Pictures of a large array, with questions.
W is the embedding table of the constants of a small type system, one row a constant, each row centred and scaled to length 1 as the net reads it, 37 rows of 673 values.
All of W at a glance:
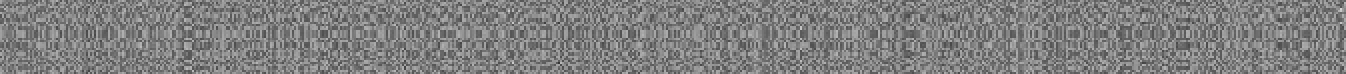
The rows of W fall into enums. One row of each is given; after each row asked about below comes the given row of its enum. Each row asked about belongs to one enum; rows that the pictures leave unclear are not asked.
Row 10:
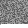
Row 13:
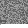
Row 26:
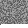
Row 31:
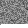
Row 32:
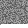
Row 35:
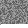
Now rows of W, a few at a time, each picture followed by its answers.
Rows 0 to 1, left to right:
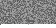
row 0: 26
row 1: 13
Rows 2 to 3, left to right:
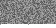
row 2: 10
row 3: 35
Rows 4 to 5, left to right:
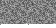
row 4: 31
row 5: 31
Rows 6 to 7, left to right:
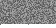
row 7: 32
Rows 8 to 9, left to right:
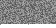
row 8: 32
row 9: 10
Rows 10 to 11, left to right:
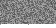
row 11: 31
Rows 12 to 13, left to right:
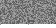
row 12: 35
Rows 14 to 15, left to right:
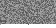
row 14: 13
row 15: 26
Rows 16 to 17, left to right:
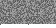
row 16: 26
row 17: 26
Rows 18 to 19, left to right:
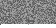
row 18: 26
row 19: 13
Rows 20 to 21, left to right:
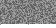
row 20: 35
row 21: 10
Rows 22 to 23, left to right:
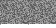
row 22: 10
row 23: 10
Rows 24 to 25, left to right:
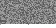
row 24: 13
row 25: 32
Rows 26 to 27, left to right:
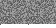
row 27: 26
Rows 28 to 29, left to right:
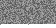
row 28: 32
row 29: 35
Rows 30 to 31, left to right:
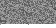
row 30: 13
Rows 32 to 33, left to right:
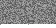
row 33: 13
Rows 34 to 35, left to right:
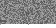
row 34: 13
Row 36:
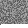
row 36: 26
